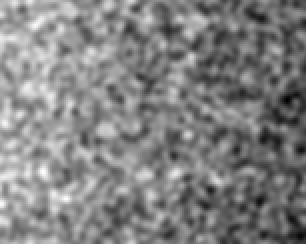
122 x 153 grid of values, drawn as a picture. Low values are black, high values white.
There are no lone odd cells. There is an overall slope up to the left. The histogram is bell-shaped. The field is mottled with small blotches.
